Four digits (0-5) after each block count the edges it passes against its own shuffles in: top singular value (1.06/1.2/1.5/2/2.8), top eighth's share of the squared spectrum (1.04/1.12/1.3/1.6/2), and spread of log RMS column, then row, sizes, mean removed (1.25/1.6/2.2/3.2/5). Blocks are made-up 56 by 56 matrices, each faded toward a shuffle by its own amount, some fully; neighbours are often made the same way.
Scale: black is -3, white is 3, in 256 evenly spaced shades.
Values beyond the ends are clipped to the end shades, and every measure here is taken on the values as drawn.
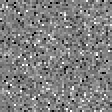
1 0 0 0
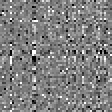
4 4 3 2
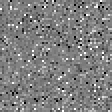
2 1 0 1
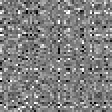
4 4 3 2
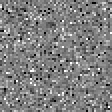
0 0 0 0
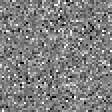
0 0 0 1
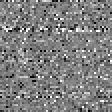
2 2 0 3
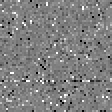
2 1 0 0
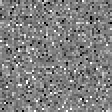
0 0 0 0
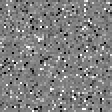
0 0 0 0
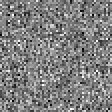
3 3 1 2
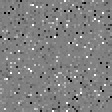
0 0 0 0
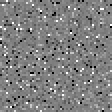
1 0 0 0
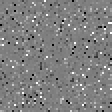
2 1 0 0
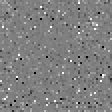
2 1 0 0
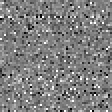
1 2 0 1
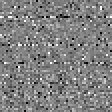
2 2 0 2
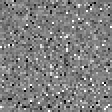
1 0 0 1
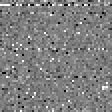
3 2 0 2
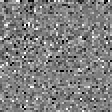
3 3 1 2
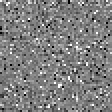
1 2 0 1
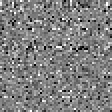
3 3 1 2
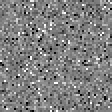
0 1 0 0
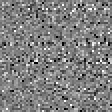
3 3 1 2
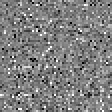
2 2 0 1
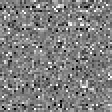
3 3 1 2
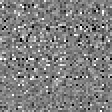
3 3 1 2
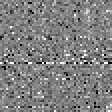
4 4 1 3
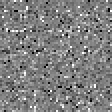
2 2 1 2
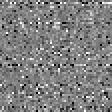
3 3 1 3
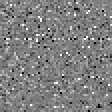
2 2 0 1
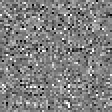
3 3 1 2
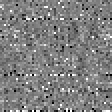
3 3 0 2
